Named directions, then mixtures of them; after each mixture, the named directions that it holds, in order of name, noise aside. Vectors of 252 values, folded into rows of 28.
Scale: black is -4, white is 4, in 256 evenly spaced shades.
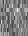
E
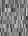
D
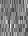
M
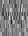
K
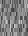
D, M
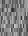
D, M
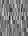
K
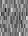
D, K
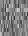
E, K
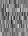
E, K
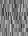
K, M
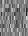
D, E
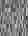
D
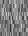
K, M
